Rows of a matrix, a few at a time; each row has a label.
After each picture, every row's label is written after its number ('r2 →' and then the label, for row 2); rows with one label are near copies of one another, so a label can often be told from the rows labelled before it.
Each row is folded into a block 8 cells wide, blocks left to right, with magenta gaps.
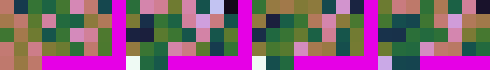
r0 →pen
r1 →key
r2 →key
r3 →key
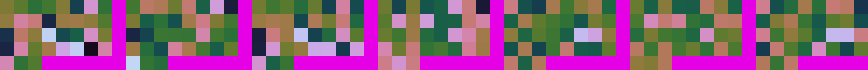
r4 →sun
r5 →key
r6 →sun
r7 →pen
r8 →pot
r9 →pen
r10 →pot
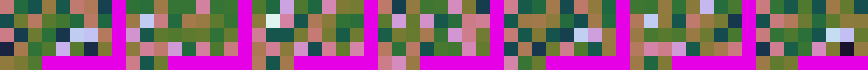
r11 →pot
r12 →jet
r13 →jet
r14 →pen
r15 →pot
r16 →jet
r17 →pot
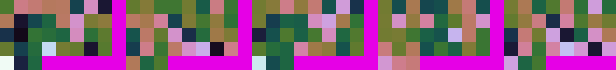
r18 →key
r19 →sun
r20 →key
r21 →pen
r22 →sun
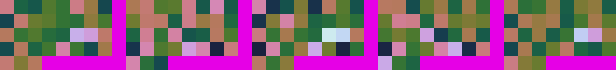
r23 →pot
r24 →sun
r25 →pot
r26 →sun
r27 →pot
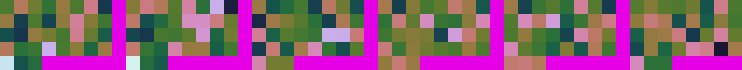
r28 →key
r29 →key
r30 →pot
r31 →pen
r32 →pen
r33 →sun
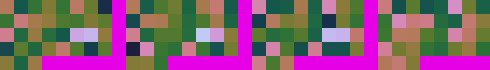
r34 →pot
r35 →pot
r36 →pot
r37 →pen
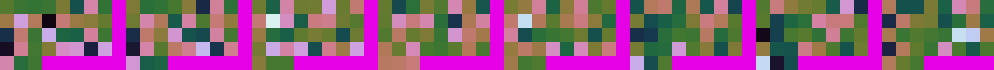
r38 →sun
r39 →sun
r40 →jet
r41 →pen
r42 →jet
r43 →key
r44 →key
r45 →pot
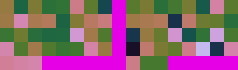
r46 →pen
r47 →sun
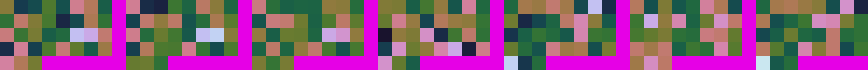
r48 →pot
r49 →pot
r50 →pot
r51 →sun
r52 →key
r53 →pen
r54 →key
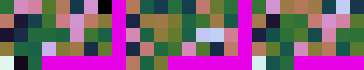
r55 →key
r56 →pot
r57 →key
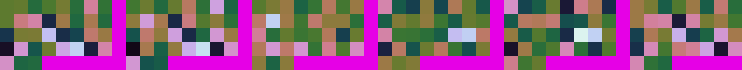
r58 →sun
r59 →sun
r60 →jet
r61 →pot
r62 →pot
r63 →sun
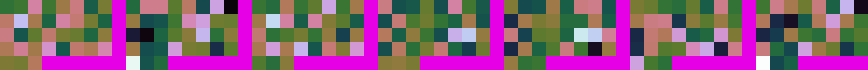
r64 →jet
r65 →key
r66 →jet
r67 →pot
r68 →pot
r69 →sun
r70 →key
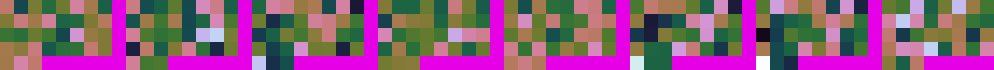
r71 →pen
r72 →pot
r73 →key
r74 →pot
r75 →pen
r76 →key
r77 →key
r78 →jet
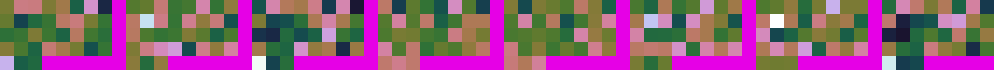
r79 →key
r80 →jet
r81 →key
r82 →pen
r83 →pen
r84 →jet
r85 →jet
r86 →key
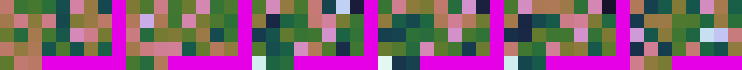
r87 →pen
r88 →jet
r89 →key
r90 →key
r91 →key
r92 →pot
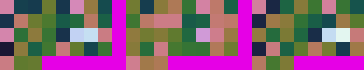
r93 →pot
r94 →pen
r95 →pot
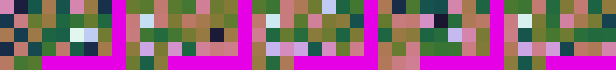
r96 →pot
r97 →jet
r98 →jet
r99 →pen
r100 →jet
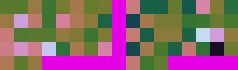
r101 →jet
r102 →pot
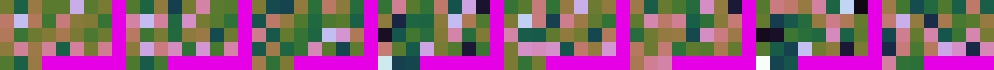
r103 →jet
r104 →jet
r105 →pot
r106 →key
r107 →jet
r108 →pen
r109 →key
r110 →sun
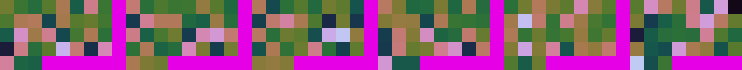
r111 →sun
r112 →pot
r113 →pot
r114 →sun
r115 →jet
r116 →key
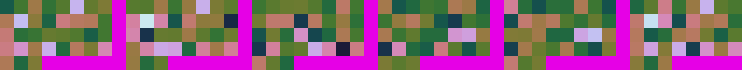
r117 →jet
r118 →jet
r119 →sun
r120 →pot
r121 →pot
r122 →jet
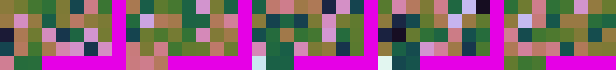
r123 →sun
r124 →pen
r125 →key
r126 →key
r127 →jet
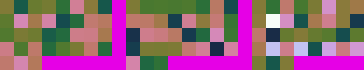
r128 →pen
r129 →sun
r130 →jet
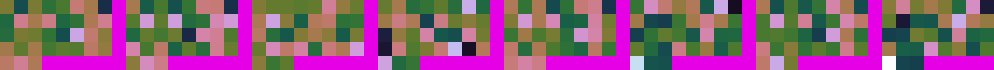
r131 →pen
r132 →pen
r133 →jet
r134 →sun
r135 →pen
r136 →key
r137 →pen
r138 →key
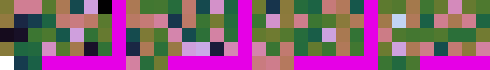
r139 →key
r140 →sun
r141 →pen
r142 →jet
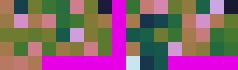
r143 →pen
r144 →key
